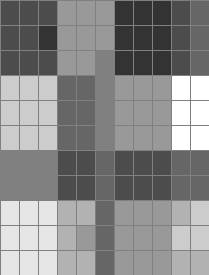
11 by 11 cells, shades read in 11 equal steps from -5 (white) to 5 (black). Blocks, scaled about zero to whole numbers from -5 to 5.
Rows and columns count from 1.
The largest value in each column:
2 2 3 2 2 1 3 3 3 2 1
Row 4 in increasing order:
-5 -5 -3 -3 -3 -1 -1 -1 0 1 1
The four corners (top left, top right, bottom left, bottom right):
2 1 -4 -2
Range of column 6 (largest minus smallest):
2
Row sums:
15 16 16 -20 -20 -20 13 13 -23 -23 -22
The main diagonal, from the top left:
2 2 2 1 1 0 2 2 -1 -3 -2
